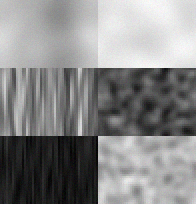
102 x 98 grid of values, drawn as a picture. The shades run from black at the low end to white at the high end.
The table splits into 3 rows of 2 panels. Panel 1,1: high, smooth. Panel 1,2: very high, smooth, faint in contrast. Panel 2,1: middling, streaked downward, strong in contrast. Panel 2,2: low, blotchy. Panel 3,1: very low, streaked downward, faint in contrast. Panel 3,2: high, blotchy.
